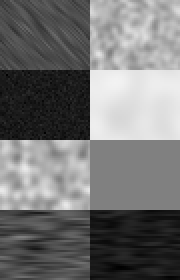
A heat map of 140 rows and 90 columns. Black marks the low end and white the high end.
It is made of 4 by 2 panels. Panel 1,1: low, slanting down to the right, faint in contrast. Panel 1,2: high, blotchy. Panel 2,1: very low, fine-grained, faint in contrast. Panel 2,2: very high, smooth, faint in contrast. Panel 3,1: high, blotchy. Panel 3,2: middling, flat. Panel 4,1: low, streaked across. Panel 4,2: very low, streaked across, faint in contrast.
